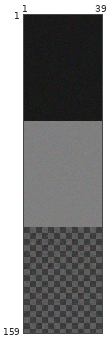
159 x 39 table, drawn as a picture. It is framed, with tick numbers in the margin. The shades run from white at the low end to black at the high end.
It is made of 3 by 1 panels. Panel 1,1: very high, flat. Panel 2,1: middling, flat. Panel 3,1: high, checkered.
